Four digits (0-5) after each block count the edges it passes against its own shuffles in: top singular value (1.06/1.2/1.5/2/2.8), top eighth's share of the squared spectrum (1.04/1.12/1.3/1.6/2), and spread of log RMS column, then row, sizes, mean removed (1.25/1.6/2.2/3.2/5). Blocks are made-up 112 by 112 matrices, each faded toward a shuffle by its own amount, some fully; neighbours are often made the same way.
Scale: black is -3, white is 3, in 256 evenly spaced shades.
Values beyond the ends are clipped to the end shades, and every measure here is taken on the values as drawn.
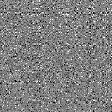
4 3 2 2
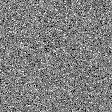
0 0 0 0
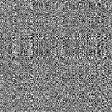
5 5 3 3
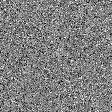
1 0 0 0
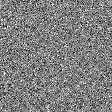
2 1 0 0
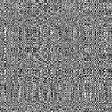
5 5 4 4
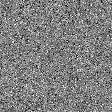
1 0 0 0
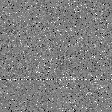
3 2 0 1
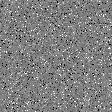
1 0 0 0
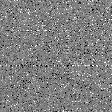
3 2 0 1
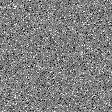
0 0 0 0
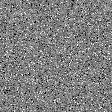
1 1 0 0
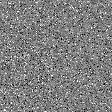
1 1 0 0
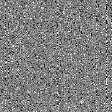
3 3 3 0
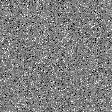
2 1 1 0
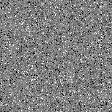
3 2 2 0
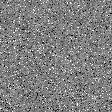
0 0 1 0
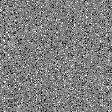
2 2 2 0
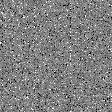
2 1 1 0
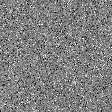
1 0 0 0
